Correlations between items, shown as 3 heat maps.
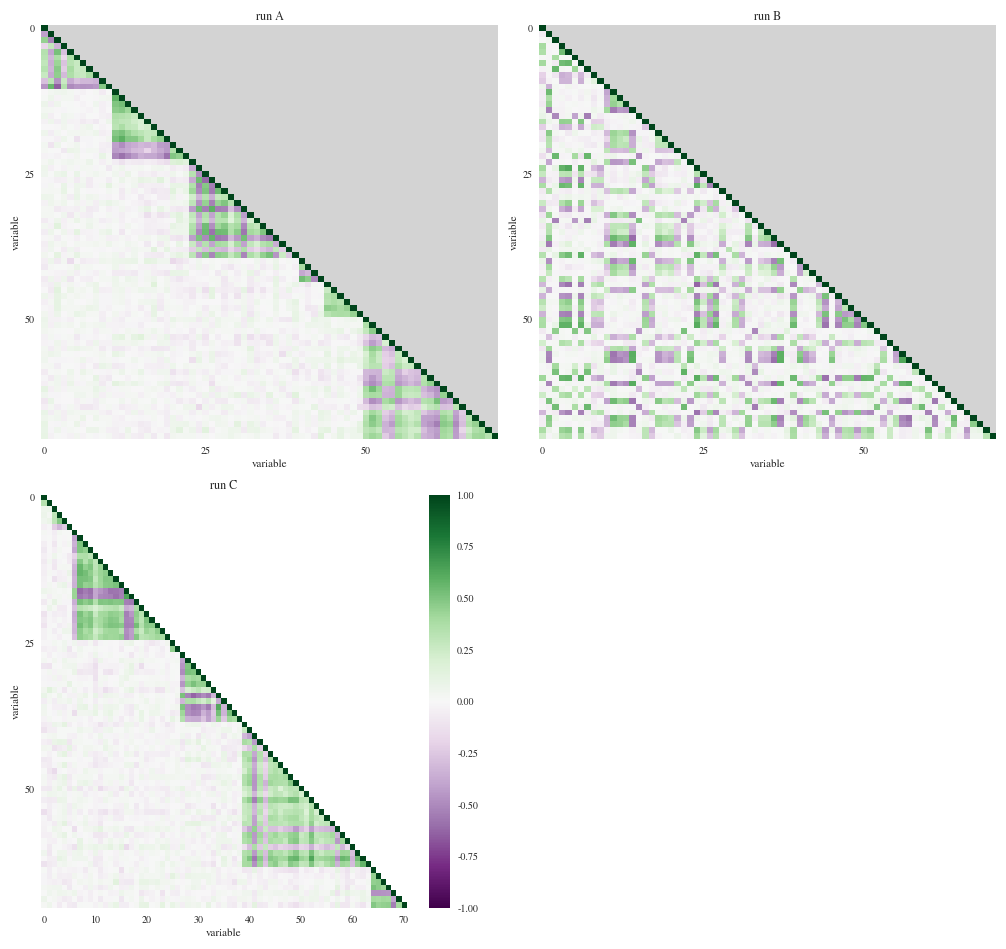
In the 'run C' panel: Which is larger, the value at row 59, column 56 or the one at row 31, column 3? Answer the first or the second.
the first
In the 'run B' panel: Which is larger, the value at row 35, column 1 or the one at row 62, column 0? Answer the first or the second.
the first
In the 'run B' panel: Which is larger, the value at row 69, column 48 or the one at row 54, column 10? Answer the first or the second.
the first
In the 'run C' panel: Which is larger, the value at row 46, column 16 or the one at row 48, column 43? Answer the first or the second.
the first
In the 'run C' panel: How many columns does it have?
71
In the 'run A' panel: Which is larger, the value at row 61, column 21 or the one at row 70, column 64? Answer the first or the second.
the first
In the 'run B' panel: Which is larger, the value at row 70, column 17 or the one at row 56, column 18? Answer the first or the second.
the first
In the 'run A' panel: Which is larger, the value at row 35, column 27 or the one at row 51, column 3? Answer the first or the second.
the first
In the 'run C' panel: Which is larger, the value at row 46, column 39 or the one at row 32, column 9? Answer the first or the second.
the first
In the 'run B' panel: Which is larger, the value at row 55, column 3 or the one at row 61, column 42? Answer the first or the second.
the first
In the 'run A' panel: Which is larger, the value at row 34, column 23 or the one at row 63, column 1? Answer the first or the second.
the first
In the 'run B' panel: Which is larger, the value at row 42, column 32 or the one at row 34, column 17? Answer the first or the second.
the first
